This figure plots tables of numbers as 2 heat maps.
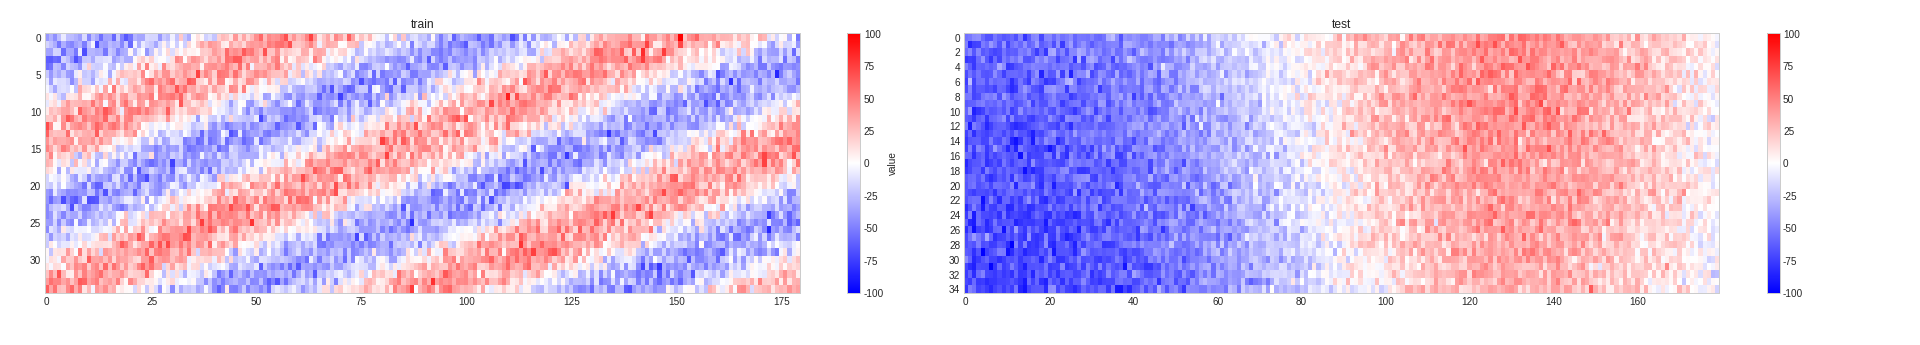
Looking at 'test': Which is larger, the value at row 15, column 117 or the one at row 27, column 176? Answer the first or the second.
the first
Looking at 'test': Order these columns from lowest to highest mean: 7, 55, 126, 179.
7, 55, 179, 126
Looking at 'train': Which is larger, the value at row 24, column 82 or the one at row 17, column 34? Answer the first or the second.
the second
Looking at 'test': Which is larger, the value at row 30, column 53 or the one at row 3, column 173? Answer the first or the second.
the second
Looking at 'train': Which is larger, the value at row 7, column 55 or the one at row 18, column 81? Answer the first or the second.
the second
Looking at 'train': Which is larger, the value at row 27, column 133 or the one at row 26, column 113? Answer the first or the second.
the first
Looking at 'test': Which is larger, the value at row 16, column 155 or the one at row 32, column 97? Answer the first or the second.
the first
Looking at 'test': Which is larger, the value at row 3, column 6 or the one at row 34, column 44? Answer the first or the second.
the second
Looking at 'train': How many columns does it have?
180
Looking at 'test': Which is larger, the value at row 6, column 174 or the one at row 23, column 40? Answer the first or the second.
the first
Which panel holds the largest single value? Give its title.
train
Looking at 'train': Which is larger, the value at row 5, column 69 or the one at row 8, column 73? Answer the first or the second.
the first
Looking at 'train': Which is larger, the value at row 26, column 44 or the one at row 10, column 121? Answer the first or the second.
the first
